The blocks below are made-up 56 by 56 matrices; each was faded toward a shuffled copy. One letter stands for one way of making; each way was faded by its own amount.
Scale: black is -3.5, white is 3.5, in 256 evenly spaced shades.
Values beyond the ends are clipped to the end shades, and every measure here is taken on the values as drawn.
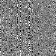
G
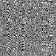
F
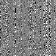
G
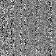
G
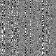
G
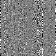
G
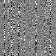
G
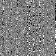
G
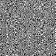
F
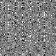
F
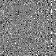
F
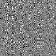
F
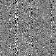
G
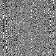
G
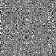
F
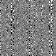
G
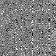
F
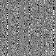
G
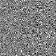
F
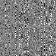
G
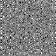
F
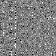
F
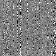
G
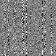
G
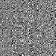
F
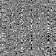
F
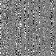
G
